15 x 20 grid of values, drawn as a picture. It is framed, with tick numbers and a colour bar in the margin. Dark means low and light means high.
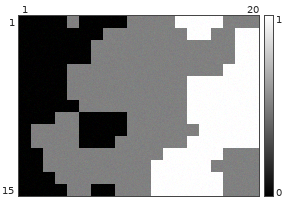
Ninth with the highest average: middle right. Ninth with the lowest average: top left. Slope: up to the right. Calmest part: top middle.
